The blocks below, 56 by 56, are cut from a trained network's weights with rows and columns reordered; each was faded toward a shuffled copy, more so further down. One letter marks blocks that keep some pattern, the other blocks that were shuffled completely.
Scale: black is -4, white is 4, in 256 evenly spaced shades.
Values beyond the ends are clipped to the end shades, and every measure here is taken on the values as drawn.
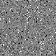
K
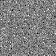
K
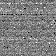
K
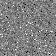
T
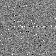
K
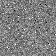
T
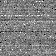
K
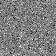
T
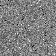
T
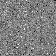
K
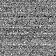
K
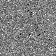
T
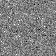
T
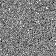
T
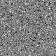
T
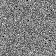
T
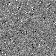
T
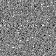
K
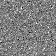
T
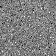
T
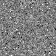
T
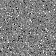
T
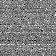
K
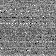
K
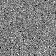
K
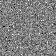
T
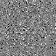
K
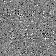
K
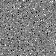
T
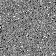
T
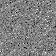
T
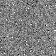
K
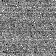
K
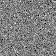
T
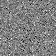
T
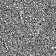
T
